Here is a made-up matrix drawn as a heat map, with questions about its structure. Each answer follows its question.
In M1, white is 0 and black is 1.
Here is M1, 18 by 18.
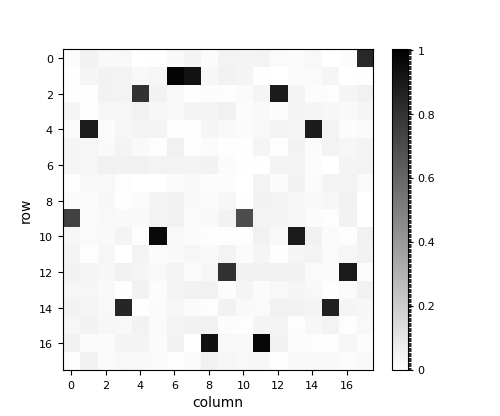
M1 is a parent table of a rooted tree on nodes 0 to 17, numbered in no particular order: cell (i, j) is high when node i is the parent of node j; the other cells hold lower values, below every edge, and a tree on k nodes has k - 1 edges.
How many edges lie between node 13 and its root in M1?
4
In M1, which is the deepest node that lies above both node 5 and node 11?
12
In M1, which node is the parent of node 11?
16
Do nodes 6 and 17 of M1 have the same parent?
no
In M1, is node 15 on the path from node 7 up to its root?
no
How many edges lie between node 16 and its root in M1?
2
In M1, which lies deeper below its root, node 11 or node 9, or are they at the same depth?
node 11
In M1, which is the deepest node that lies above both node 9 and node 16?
12
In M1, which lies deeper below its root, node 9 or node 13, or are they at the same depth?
node 13
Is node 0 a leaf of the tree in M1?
no
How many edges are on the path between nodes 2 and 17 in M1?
4
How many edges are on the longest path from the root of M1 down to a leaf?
4
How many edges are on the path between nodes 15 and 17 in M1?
7
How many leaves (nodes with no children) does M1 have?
9
